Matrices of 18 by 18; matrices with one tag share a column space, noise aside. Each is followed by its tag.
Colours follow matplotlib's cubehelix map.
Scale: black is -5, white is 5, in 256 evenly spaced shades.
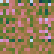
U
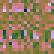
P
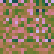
U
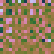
U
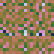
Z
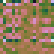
U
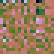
U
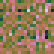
P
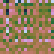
U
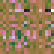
P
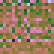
U
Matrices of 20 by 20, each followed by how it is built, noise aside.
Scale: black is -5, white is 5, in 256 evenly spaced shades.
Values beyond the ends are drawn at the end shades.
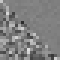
lower triangular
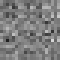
low rank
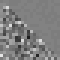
lower triangular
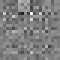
low rank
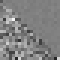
lower triangular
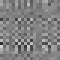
low rank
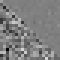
lower triangular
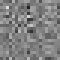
low rank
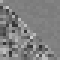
lower triangular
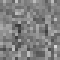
low rank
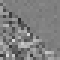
lower triangular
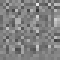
low rank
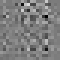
low rank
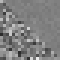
lower triangular
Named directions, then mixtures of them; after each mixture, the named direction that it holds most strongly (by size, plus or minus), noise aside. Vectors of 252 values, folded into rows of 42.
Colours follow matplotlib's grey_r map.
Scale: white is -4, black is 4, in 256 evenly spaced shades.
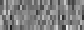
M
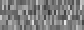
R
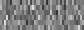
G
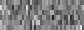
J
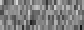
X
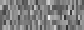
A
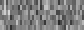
M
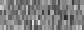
J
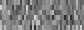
J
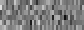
J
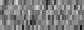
X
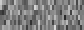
A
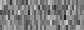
A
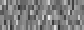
A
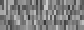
R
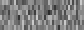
R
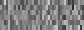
M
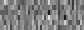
A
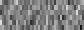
X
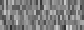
M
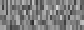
R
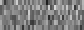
X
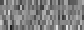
M
